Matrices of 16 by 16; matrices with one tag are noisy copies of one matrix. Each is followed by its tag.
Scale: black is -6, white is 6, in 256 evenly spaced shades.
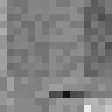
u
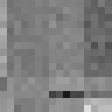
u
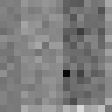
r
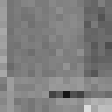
u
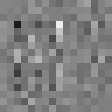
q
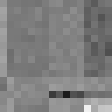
u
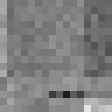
u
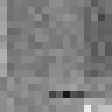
u
